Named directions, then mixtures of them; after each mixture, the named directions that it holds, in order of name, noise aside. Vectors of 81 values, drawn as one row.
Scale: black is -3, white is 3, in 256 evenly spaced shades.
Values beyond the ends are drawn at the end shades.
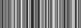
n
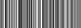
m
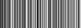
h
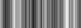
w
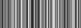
n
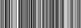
m, w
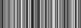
n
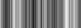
w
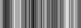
w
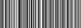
m, n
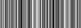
m, n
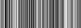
m, w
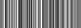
m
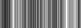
h, w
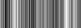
m, w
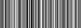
m, n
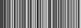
h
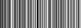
h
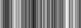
w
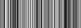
m, w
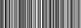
h, m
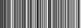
h
